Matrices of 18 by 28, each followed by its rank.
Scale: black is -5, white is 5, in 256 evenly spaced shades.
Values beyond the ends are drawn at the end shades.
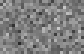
full rank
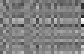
two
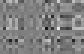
two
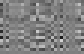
two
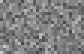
full rank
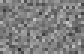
full rank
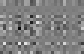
two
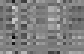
two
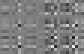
two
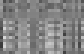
two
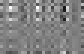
two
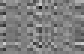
two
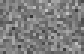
full rank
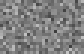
full rank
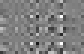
two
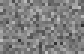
full rank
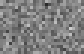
full rank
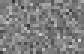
full rank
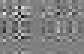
two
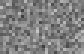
full rank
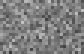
full rank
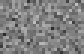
full rank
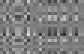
two
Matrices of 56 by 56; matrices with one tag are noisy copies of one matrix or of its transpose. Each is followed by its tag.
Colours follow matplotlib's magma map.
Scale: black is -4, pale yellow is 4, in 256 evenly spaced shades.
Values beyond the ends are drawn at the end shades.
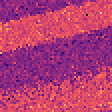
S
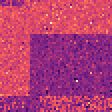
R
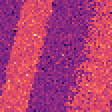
S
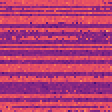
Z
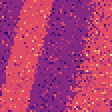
S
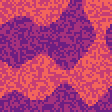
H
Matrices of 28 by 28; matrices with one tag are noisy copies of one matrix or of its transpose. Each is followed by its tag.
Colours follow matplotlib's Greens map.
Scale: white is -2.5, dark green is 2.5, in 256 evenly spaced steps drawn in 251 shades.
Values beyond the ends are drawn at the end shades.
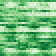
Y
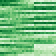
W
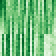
W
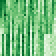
W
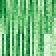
W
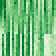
W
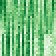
W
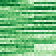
W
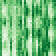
Y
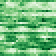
Y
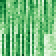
W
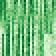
W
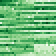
W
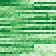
W
